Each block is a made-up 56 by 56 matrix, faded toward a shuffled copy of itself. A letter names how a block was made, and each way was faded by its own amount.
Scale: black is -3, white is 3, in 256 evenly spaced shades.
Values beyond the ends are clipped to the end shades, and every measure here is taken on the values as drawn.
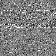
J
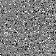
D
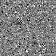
D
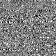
J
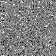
D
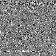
J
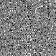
D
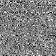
J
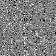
D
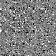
D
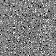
D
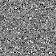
J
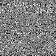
J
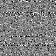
J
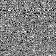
J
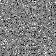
D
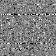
J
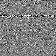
J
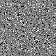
D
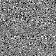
J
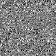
J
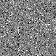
D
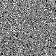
D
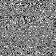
J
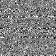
J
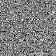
J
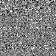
J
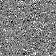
D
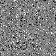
D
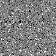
D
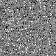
D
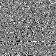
J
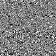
J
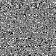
J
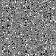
D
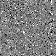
D
